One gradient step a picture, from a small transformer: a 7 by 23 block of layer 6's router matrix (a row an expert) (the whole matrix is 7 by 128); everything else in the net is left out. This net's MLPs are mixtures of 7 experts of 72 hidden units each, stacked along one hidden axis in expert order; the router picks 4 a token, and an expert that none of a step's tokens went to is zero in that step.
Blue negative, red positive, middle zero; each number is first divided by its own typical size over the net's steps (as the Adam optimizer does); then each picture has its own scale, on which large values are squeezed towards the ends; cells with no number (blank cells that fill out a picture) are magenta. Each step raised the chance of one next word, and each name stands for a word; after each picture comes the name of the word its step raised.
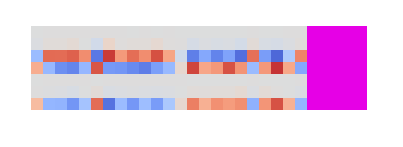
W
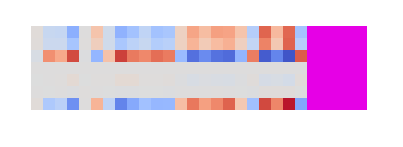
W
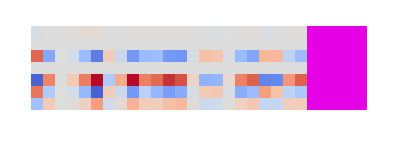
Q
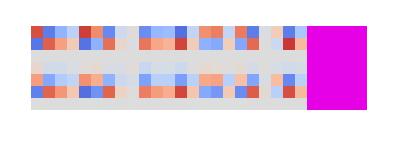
W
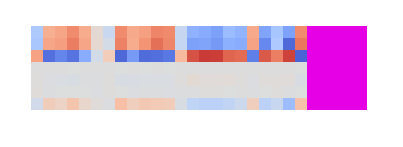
Q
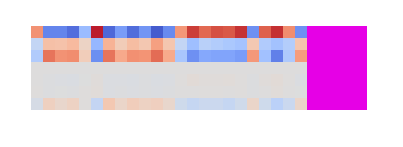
W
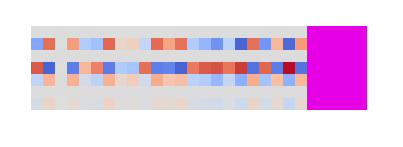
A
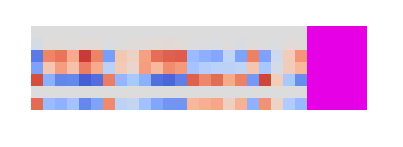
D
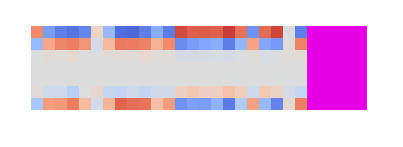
W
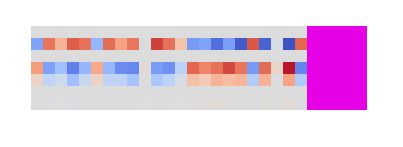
A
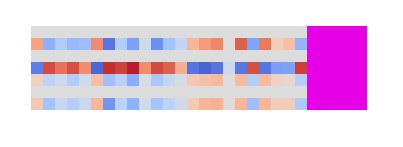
D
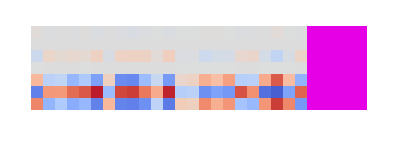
A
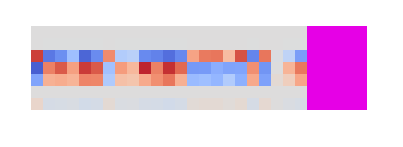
Q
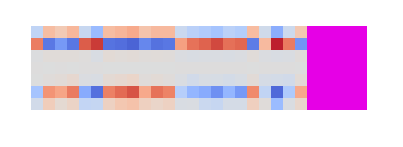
D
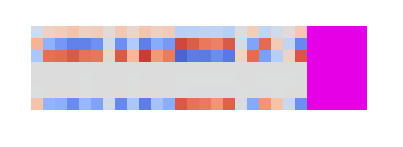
D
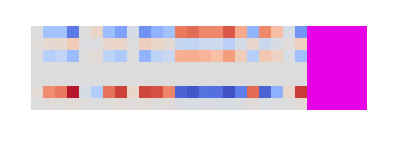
W
